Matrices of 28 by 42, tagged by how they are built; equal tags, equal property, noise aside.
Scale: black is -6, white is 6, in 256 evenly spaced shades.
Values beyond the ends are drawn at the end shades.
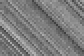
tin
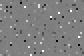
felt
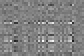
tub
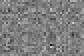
tub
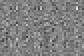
tub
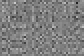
tub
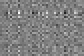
tub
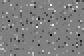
felt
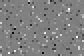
felt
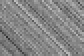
tin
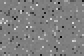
felt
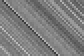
tin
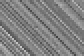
tin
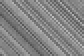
tin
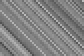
tin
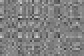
tub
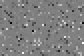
felt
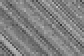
tin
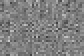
tub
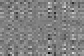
tub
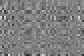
tub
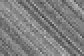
tin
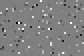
felt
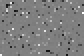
felt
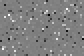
felt
